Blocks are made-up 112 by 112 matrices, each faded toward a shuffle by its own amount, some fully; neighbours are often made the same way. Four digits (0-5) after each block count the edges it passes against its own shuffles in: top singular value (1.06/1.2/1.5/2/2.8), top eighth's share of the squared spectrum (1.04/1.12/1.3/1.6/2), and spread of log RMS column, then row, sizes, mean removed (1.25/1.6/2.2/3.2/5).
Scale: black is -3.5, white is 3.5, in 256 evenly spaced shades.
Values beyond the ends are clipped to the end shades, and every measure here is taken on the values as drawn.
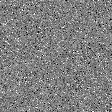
0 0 0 0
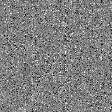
1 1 2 0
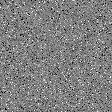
0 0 0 0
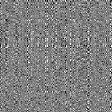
5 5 4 3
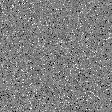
1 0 0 0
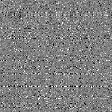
4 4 2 3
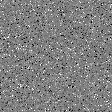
0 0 0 0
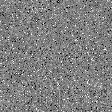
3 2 0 1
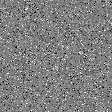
2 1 0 0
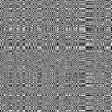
5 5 4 4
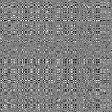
5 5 4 4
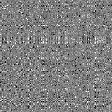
5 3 3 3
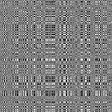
5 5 5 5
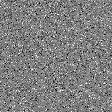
3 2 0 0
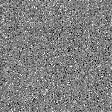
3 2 0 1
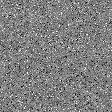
0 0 0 0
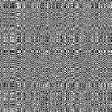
5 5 4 4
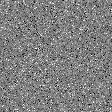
1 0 0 0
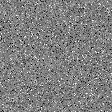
1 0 0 0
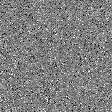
3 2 0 1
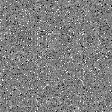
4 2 1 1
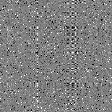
4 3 2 1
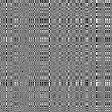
5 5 5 4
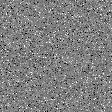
0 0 0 0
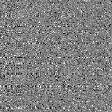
4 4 2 3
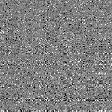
4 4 2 3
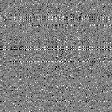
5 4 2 3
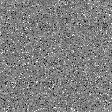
3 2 1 1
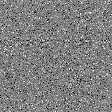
3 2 0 1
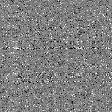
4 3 1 2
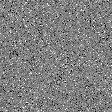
1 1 0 0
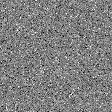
0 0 0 0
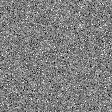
0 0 0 0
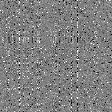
4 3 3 1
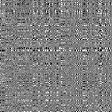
5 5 3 4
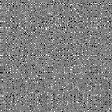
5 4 2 3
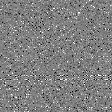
4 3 1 2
